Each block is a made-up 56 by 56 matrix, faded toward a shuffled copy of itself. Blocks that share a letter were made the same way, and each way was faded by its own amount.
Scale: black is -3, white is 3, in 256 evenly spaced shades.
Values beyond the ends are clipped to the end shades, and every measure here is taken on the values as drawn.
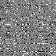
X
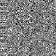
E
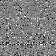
X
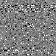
X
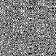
E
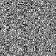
E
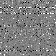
X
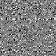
X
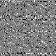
X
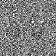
E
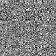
E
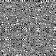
X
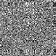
E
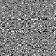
X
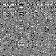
X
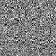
E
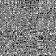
E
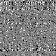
X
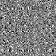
E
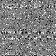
X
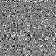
X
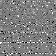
X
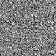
E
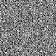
E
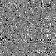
X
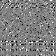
X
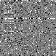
X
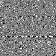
X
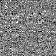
E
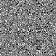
E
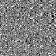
E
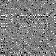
X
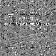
X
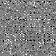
X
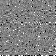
X
